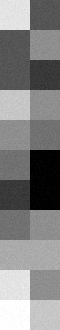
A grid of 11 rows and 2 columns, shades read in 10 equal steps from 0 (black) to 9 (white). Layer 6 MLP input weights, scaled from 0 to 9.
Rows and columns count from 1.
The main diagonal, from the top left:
8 5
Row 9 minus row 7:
4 6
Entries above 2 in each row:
2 2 1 2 2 1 0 2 2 2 2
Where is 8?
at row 1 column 1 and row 10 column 1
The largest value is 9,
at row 11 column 1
